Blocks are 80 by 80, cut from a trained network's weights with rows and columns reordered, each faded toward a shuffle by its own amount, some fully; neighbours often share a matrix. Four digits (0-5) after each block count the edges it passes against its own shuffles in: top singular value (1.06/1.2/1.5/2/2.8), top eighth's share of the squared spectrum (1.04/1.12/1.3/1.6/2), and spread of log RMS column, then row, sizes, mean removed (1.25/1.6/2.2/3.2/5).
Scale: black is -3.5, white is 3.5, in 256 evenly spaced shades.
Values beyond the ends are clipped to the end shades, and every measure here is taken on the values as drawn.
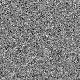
1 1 0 0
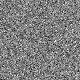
2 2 0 0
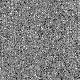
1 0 0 0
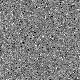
0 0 0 0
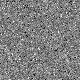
0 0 0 0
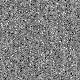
1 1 0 0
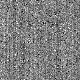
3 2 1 1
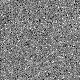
0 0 0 0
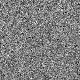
2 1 0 0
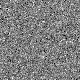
0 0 0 0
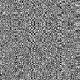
4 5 3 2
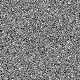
1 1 0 0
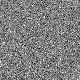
0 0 0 0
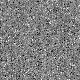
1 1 0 0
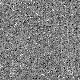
1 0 0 0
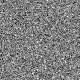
2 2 1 0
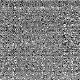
3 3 3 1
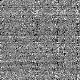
3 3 3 0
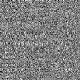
3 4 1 2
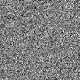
3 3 1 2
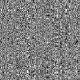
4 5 3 2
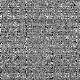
3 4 3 1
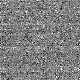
2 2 2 0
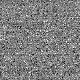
2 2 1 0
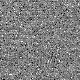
2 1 1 0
